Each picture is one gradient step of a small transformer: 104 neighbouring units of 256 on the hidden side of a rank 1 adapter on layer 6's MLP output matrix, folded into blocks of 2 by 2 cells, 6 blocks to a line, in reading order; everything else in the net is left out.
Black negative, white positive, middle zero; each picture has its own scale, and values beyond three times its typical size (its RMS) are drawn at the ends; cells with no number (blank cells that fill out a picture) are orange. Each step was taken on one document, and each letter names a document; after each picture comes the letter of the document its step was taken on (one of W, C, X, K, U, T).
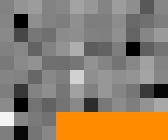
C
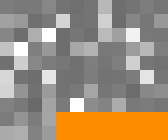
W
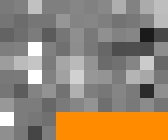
C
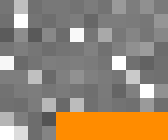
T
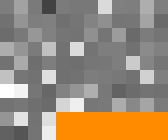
W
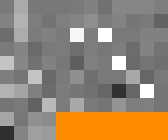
T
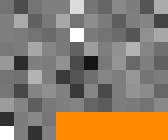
C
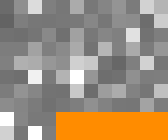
C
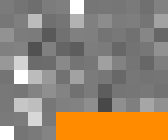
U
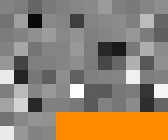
U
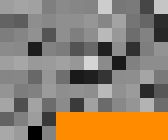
C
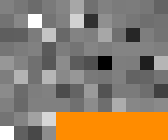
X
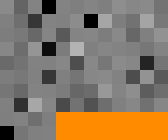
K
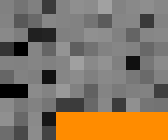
W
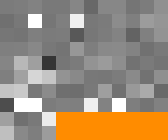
U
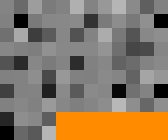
T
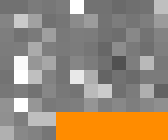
U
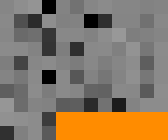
K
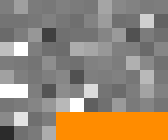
W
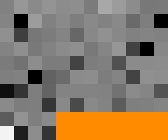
T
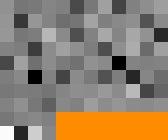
C
